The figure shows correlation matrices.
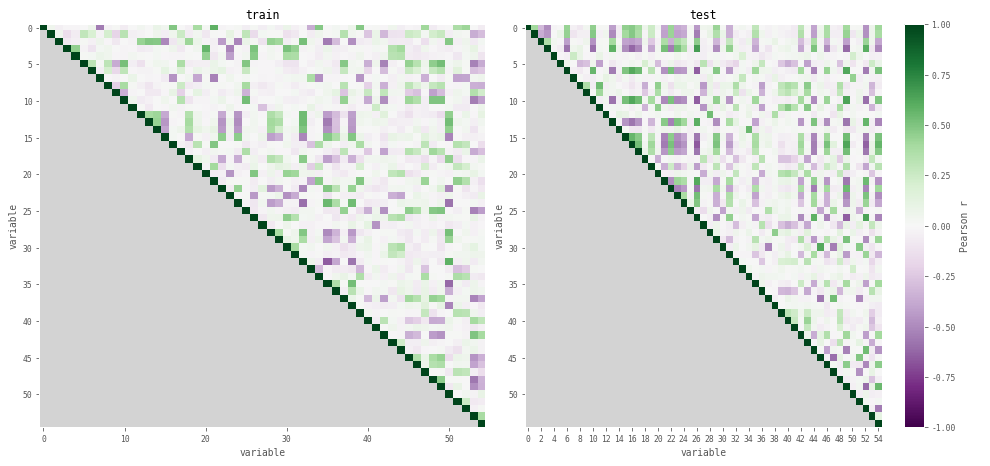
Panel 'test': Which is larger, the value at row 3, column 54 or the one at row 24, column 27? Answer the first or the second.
the second
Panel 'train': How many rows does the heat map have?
55
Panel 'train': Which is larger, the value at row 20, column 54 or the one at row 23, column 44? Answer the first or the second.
the first
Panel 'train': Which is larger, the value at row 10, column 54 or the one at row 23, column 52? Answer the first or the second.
the second
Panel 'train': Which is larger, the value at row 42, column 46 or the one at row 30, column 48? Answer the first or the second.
the second
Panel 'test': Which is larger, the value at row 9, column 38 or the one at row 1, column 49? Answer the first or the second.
the second
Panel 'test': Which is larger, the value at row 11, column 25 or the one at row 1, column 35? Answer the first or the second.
the second
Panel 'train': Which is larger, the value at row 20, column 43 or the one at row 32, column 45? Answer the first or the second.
the first
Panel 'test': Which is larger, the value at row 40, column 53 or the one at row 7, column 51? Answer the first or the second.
the second
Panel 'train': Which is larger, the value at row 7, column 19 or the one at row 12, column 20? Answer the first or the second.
the second
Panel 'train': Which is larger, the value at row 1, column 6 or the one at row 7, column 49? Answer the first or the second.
the first
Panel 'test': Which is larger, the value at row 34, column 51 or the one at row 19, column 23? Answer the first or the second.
the first
